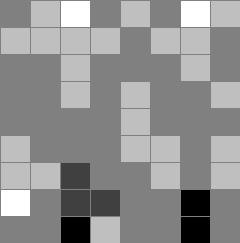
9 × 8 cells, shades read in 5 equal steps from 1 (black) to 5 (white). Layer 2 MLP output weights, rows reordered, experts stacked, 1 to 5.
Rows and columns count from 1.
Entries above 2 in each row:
8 8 8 8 8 8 7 5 6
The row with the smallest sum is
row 9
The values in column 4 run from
2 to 4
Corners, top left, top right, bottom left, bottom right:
3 4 3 3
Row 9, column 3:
1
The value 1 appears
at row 8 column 7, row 9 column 3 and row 9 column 7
